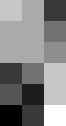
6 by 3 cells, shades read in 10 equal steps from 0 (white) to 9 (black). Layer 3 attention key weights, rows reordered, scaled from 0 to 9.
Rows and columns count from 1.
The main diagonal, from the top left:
2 3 4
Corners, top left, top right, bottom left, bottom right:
2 7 9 0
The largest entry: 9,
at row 6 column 1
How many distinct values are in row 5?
3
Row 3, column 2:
3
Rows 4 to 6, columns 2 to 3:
5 2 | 8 2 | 7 0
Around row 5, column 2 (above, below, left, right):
5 7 6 2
